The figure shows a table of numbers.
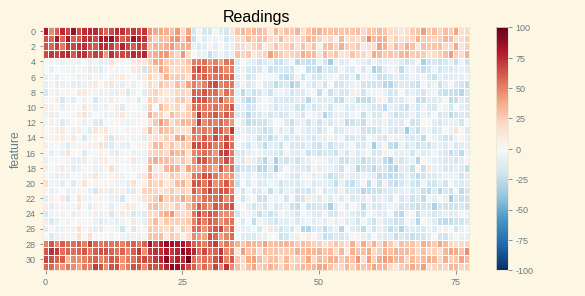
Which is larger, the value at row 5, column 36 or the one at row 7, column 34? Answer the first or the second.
the second
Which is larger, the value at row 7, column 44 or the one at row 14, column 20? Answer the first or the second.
the second
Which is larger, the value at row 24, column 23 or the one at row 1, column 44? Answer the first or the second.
the first
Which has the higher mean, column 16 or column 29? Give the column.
29
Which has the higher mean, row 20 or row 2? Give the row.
2
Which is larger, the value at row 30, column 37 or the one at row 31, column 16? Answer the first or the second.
the second
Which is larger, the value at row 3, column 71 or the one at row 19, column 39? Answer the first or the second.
the first
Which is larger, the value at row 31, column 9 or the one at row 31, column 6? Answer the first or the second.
the first
